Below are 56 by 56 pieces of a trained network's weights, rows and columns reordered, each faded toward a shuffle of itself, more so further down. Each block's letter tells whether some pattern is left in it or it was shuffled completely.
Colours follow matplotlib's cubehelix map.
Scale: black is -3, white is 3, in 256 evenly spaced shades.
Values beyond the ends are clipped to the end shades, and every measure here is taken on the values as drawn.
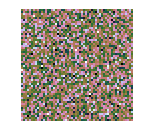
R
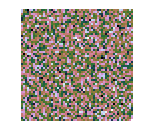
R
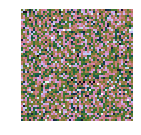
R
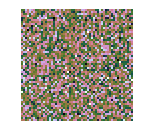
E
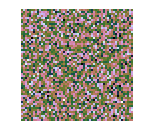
R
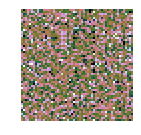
E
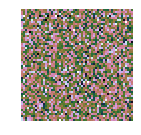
E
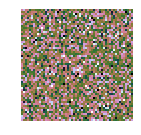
R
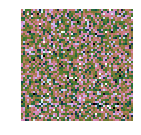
E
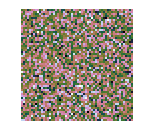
R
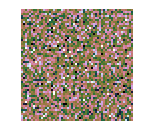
R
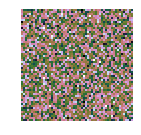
R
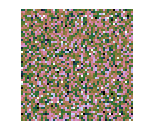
E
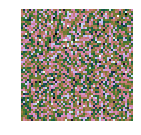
E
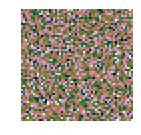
R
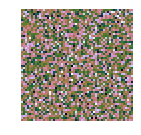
R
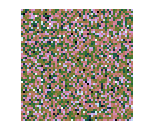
R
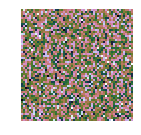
R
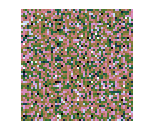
E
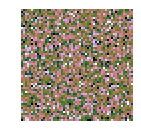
E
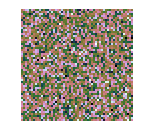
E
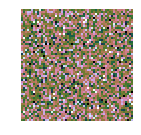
R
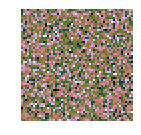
R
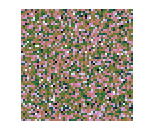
R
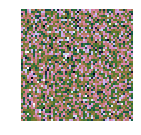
R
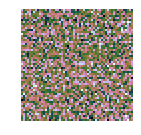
E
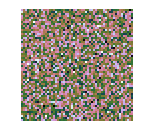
R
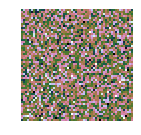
R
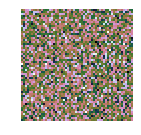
E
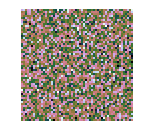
E
